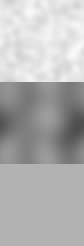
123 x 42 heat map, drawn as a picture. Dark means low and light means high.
It is made of 3 by 1 panels. Panel 1,1: very high, blotchy, faint in contrast. Panel 2,1: middling, smooth. Panel 3,1: high, flat.
